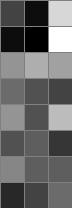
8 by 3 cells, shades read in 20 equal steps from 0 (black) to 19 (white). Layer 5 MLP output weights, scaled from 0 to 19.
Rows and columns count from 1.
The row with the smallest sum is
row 8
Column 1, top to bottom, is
5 1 11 8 11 6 10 3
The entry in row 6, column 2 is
7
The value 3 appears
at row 8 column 1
